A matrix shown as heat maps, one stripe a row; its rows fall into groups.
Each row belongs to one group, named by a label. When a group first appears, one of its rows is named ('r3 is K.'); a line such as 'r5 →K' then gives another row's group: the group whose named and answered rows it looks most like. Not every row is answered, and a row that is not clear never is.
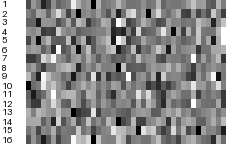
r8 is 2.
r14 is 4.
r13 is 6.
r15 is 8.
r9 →6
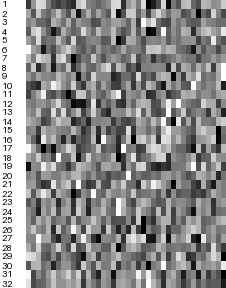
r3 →8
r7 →6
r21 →8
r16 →6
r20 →6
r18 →4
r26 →4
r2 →4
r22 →6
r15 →6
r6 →2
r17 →2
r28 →4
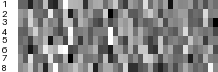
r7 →4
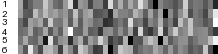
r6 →4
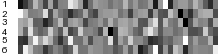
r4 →4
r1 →8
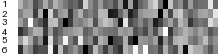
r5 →4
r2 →4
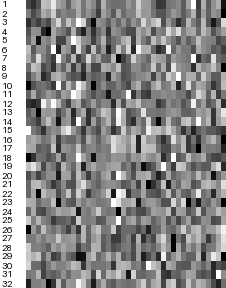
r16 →8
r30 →2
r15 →2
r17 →8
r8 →8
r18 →8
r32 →8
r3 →8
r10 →8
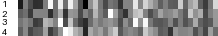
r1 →8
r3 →8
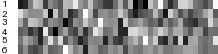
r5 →8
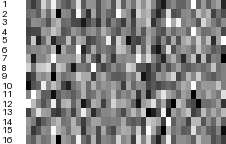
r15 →2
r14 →2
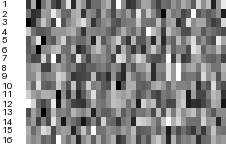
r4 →2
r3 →8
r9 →6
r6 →2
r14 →6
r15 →6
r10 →4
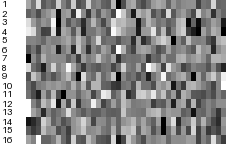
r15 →8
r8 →2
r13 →2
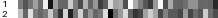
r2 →4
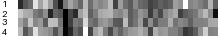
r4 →6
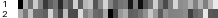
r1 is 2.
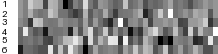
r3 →6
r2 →6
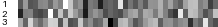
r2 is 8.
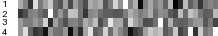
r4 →2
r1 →4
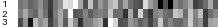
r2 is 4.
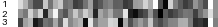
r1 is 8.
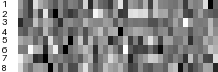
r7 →2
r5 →4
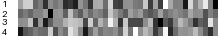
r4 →8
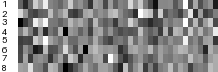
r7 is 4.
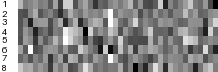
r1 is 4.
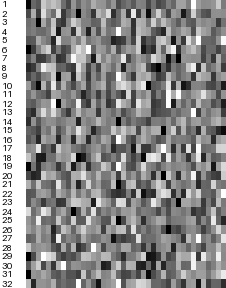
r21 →4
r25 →4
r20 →8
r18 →2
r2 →4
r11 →6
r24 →6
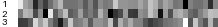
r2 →4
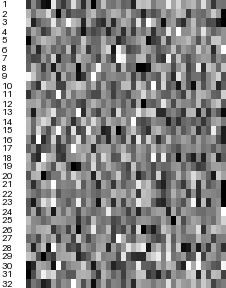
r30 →8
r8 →2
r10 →6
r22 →8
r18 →6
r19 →6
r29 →2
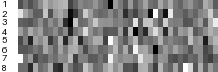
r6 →8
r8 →2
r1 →2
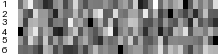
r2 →6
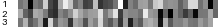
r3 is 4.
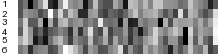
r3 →4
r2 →8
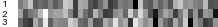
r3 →8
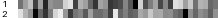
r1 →4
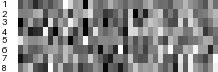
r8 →8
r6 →6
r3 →8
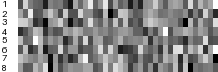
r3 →2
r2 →4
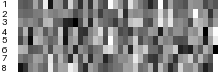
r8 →8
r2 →6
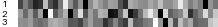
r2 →4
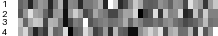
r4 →2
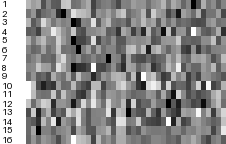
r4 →2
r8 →6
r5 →6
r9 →8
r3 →6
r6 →4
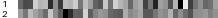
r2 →6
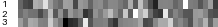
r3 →6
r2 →8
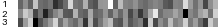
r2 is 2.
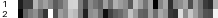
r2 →8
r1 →8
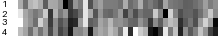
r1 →6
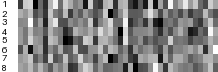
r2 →4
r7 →4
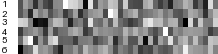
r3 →2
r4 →8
